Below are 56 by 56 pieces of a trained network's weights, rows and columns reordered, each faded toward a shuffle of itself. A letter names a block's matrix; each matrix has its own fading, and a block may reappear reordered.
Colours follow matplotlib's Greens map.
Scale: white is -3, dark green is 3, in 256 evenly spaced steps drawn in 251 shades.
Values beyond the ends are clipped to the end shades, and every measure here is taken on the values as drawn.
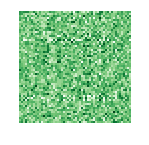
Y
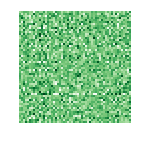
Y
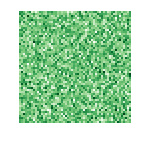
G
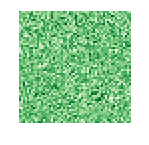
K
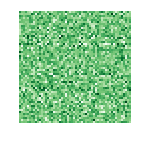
Y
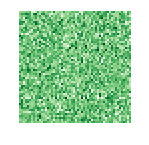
K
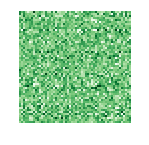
Y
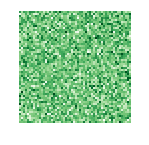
G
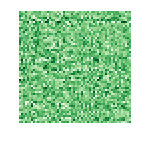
Y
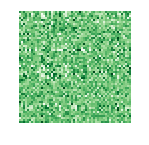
Y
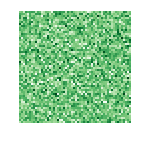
G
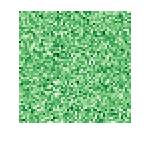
K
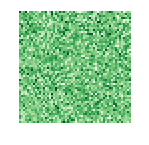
K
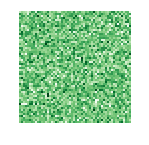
K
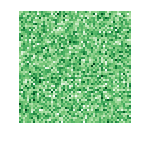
K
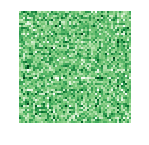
Y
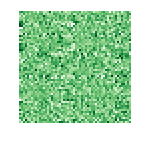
Y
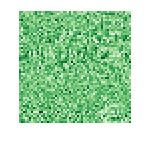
Y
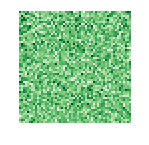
K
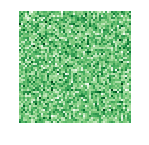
G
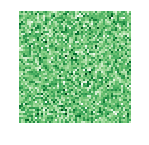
G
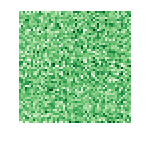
Y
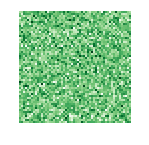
K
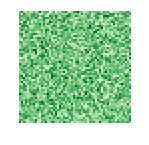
G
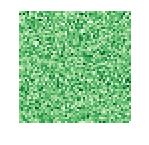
K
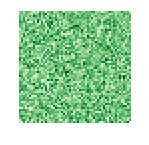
G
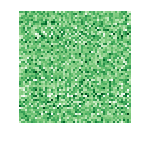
Y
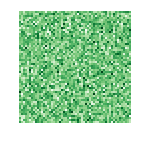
G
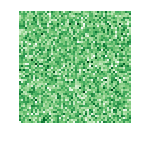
G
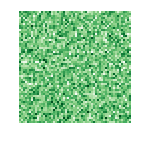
K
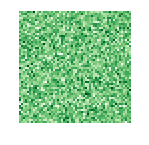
K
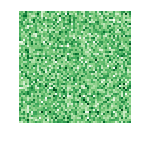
K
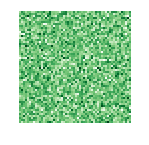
K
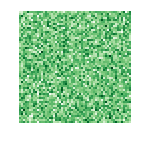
G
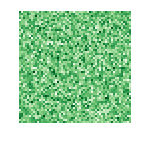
G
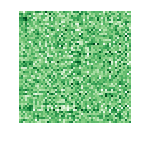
Y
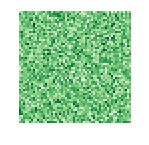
G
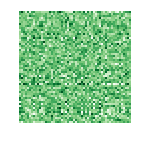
Y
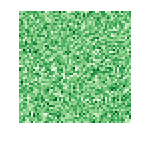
K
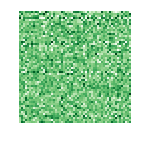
Y
